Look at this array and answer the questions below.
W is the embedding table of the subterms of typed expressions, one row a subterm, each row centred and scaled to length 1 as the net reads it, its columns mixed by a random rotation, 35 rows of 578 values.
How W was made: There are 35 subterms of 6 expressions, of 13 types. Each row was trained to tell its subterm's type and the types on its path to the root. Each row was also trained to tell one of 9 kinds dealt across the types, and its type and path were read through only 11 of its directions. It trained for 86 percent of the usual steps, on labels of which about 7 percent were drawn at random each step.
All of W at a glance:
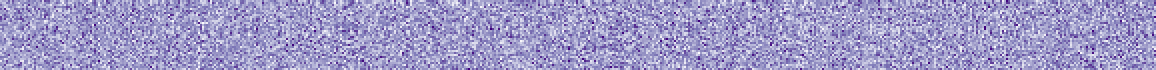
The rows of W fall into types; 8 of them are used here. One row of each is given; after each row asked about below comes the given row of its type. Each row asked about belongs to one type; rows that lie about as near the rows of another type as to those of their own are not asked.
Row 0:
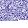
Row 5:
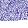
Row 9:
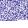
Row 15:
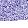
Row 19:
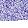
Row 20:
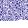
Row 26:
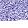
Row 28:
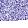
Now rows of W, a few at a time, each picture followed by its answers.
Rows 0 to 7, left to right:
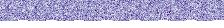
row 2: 19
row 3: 15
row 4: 9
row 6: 20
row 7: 26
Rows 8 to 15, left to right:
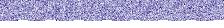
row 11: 19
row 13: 5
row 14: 5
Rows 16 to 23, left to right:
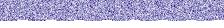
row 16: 15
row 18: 0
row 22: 19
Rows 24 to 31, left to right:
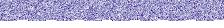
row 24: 15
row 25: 19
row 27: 0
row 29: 15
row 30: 26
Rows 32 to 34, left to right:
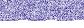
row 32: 9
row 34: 26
